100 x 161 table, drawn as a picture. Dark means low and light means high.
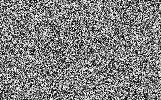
There are no regular stripes. Overall the values sit about 50% of the way up the scale. Fine speckle covers the field. There is no seam. The values spread evenly over their range. There is no overall slope.
